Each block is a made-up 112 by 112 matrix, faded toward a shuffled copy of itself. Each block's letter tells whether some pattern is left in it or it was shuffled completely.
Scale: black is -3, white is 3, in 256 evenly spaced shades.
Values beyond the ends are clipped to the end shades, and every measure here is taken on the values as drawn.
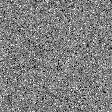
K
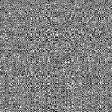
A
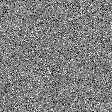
K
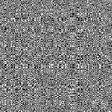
A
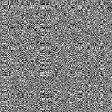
A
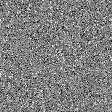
K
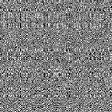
A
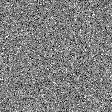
K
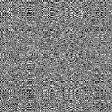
A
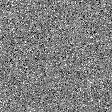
K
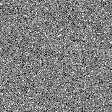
K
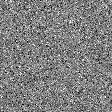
K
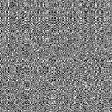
A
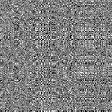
A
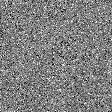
K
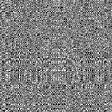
A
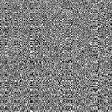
A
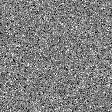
K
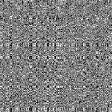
A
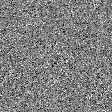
K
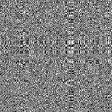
A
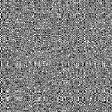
A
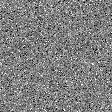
K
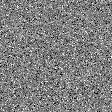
K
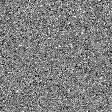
K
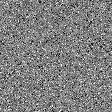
K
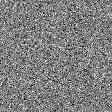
K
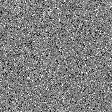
K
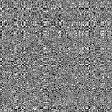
A
